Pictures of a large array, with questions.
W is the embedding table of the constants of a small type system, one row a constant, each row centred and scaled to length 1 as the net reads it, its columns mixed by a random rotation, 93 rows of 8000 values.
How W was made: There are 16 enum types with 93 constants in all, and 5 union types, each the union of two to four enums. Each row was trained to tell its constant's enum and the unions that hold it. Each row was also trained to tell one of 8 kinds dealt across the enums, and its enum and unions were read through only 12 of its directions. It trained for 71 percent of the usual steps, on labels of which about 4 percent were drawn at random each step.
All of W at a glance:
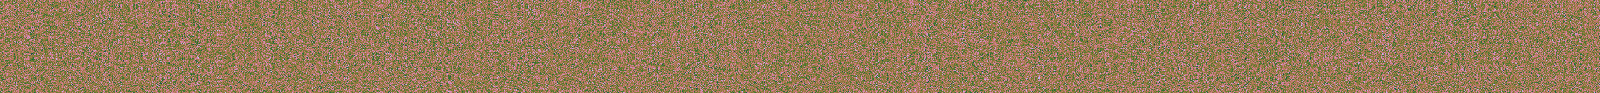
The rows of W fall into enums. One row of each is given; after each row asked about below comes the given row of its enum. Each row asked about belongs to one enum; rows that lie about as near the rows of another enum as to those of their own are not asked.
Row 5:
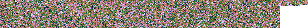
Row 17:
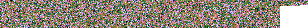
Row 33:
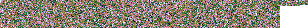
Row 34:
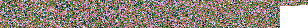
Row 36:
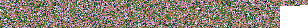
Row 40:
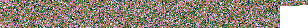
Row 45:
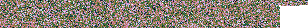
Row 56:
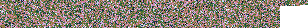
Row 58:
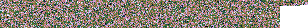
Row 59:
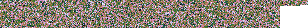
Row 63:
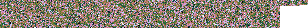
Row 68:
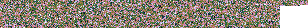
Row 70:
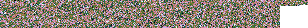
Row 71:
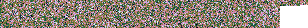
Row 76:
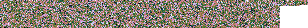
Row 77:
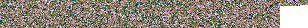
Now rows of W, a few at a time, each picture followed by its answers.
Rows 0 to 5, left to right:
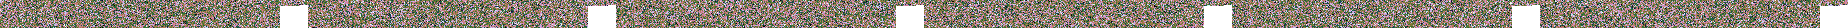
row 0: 36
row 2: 77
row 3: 36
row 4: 5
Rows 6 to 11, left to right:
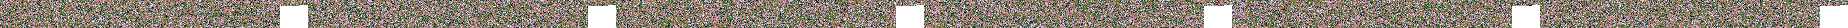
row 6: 70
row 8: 5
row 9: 58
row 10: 40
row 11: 71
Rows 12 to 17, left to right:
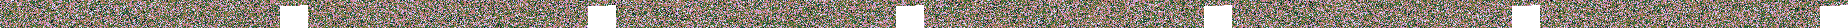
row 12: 70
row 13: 77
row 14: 33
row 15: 17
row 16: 63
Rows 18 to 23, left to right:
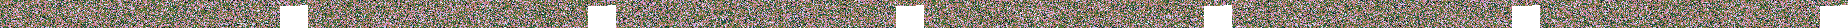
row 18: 5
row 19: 33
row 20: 58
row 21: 63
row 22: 36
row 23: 34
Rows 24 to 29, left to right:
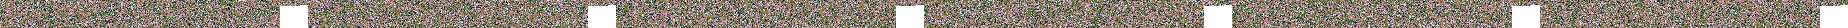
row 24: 58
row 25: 36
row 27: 5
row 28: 45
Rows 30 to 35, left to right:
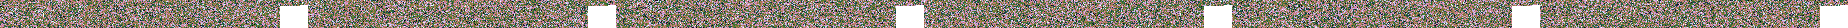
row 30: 71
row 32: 45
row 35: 77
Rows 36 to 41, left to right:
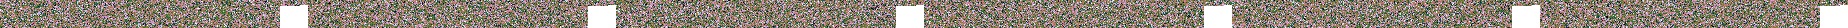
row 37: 71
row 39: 63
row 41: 63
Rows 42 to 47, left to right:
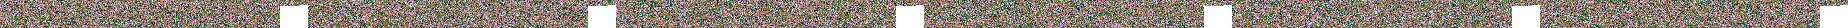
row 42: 76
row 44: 36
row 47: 68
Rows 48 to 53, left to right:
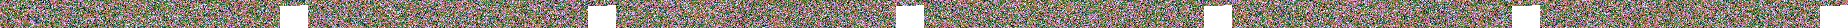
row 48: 45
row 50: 77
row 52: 33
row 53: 59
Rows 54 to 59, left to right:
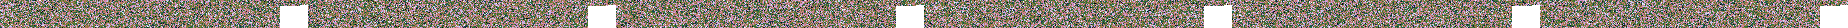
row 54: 40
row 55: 34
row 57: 71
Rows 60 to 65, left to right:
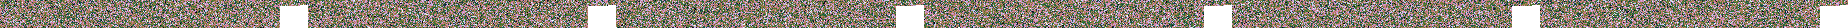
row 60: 63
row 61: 77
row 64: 33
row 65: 17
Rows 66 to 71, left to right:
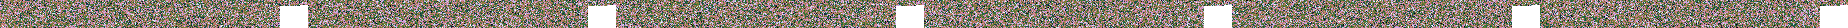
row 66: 71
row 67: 45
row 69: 68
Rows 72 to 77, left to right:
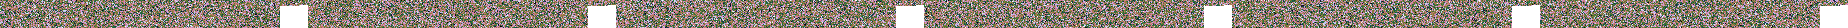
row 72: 45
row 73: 36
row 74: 58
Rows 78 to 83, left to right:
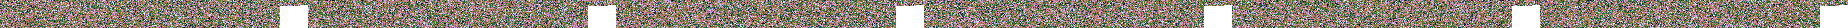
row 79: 33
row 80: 5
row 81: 17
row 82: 68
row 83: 56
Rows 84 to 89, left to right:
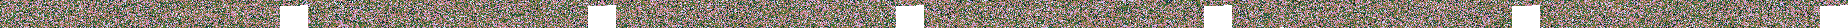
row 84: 71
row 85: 45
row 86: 34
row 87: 33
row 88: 34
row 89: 77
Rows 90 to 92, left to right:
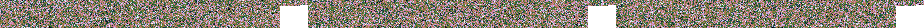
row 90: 58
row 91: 68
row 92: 5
